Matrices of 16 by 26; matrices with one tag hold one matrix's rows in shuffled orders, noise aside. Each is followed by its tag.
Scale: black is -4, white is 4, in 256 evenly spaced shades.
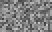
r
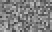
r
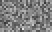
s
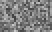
r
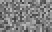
s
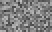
r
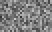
s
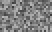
r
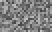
r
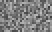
s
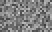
s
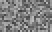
r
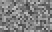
r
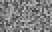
s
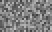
s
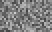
s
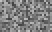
r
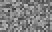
r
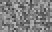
r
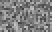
r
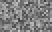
r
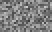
r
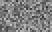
s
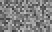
s
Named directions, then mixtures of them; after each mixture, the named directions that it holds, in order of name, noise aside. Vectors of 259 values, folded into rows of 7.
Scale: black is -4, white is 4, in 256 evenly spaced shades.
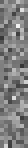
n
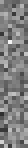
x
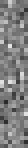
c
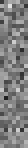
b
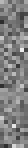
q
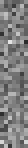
x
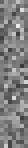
n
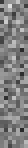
b, n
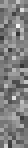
n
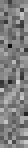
c, n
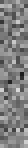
b, c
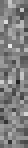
c, n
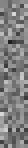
b, x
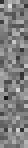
b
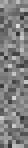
n, q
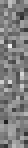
c, q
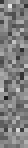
b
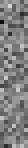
b, q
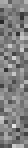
n, q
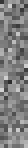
b, n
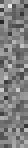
b, q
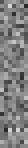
b, x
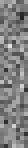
c, q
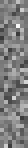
n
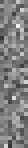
n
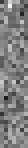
b, c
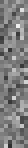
n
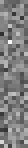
x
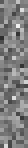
n
